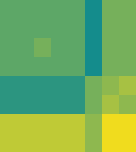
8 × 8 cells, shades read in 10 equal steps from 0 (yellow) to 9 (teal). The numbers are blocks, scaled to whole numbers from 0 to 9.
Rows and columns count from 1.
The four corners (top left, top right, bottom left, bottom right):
6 5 2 0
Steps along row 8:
same same same same up down same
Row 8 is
2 2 2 2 2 4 0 0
